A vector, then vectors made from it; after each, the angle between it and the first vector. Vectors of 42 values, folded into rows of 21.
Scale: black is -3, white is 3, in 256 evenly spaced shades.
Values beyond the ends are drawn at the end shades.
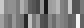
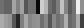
orthogonal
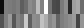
nearly opposite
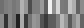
partly aligned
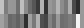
nearly parallel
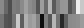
orthogonal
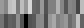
partly aligned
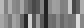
nearly parallel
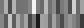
partly opposed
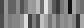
nearly opposite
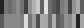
nearly opposite
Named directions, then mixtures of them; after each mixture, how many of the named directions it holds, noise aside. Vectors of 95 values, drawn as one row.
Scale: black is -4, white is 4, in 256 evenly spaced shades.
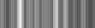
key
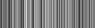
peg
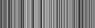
one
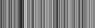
two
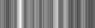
one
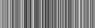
one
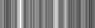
one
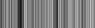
two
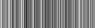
one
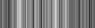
two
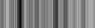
one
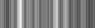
one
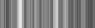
one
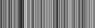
two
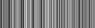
one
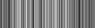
two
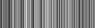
one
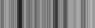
one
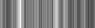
one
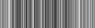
two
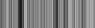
two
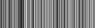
two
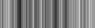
two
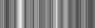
one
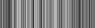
two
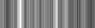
one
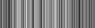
two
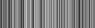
one
